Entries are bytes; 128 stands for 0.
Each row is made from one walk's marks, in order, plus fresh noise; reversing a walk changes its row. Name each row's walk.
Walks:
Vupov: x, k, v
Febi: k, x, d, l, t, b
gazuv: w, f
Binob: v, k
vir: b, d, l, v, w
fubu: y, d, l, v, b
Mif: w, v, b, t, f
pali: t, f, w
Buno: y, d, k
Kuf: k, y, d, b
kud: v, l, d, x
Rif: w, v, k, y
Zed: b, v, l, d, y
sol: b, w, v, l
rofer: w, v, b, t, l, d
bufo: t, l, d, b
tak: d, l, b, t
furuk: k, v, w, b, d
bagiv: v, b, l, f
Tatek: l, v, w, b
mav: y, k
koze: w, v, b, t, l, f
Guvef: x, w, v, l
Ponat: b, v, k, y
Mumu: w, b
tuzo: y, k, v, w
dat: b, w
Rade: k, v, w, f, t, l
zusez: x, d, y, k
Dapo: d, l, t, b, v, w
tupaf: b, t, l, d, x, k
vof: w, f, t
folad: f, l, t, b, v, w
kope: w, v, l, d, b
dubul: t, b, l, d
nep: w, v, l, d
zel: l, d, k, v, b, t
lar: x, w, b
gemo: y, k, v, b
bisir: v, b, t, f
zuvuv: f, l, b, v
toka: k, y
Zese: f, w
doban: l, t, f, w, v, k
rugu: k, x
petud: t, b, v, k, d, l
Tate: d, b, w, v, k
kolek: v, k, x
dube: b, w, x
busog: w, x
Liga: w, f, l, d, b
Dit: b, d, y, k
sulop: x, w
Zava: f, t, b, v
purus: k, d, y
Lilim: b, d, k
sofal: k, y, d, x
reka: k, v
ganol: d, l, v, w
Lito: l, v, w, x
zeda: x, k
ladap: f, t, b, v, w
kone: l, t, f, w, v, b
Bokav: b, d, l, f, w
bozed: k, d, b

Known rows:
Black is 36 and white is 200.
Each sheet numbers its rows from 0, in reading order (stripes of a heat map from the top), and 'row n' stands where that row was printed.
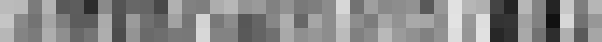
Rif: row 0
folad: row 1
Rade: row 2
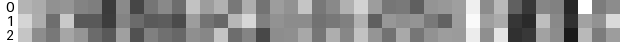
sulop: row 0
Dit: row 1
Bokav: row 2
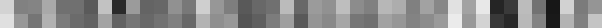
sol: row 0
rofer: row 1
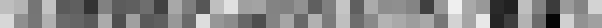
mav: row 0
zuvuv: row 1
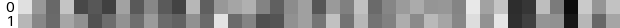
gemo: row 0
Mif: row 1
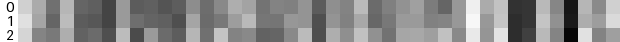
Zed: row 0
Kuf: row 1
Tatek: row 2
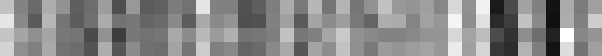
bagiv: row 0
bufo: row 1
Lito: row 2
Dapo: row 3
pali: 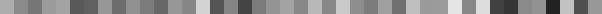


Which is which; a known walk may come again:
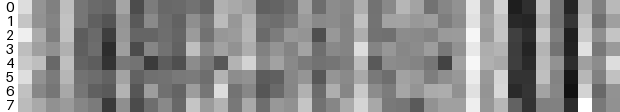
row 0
petud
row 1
doban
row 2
furuk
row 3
tuzo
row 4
purus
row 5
rofer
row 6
folad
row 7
sulop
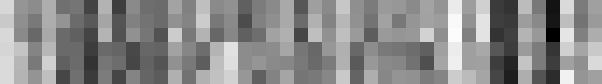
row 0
vir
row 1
Bokav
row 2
Mumu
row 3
sofal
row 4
Buno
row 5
Vupov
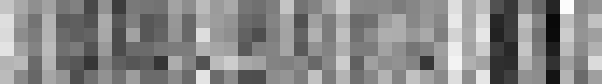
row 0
Lito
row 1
fubu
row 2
zuvuv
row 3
nep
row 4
toka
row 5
Mif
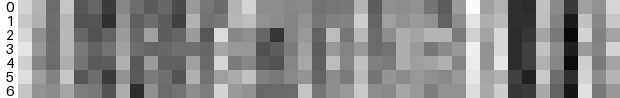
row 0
Dit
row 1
Ponat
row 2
Zava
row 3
dubul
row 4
kone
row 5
Tate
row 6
Guvef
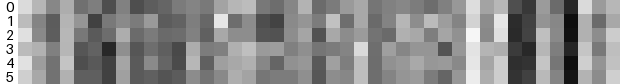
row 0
kud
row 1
bisir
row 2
bufo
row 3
Rif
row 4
gemo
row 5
Zed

